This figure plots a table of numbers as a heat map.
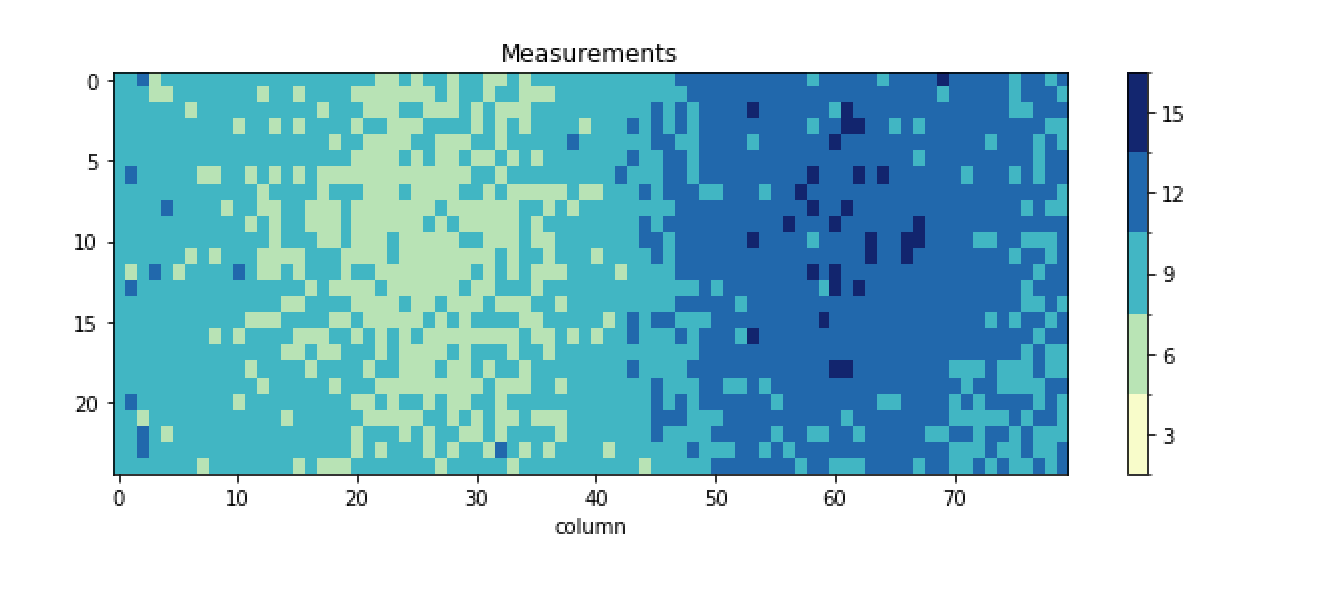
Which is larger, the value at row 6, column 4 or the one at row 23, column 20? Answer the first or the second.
the first
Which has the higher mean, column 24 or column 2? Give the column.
2
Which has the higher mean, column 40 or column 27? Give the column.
40
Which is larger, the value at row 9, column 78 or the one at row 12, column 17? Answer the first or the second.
the first
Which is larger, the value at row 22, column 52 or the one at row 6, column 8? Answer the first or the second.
the first
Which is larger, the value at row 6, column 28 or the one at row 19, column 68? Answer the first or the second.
the second
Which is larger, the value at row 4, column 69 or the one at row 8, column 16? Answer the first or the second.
the first
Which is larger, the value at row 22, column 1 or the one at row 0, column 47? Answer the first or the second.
the second
